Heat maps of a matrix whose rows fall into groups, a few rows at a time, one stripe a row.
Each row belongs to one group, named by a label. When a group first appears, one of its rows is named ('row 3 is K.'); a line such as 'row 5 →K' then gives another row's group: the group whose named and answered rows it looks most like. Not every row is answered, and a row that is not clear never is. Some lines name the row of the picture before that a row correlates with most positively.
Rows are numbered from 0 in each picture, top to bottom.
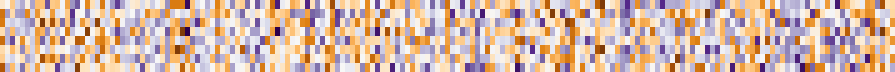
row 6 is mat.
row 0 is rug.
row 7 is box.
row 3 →rug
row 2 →mat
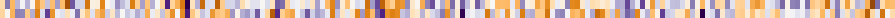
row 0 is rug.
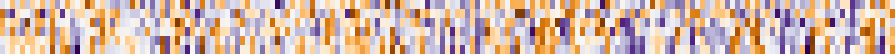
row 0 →rug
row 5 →rug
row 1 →mat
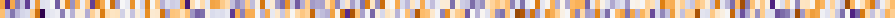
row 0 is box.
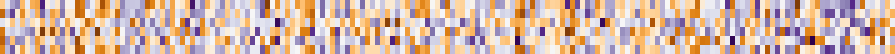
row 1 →mat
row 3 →mat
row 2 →rug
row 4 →box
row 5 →mat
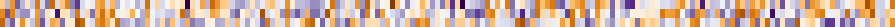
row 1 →box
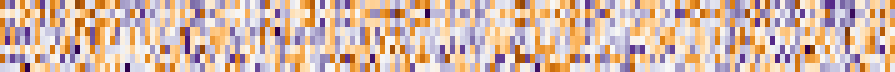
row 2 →mat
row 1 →rug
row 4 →box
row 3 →box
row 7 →mat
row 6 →mat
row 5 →rug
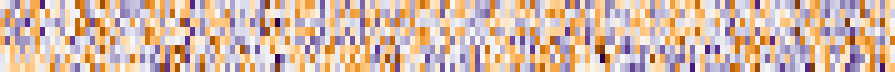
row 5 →rug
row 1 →mat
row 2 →box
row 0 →mat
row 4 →box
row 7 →rug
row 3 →mat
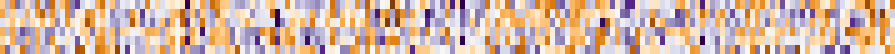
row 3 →box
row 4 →box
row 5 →mat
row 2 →rug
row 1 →rug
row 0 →box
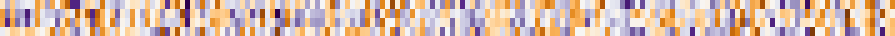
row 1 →box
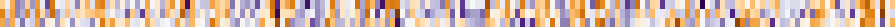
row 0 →box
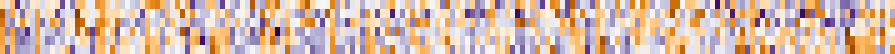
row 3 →box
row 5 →box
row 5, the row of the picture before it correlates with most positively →2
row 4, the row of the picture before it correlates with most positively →0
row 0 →mat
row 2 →mat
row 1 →box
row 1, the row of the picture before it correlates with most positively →1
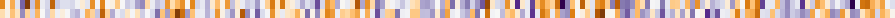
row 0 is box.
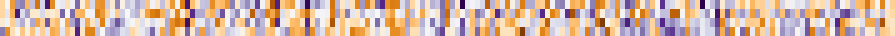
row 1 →mat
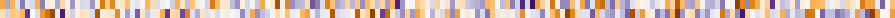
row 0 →box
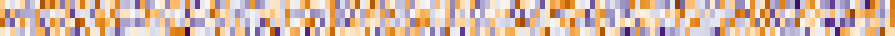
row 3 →rug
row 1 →box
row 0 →mat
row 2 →mat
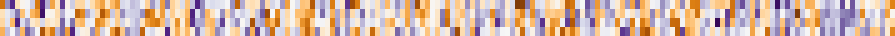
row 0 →mat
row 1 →mat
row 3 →mat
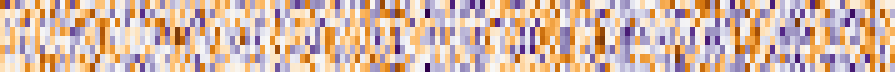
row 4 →rug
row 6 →mat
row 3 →rug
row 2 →mat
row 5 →box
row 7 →rug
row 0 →box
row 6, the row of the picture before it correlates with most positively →3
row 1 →rug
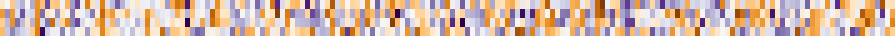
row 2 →box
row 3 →mat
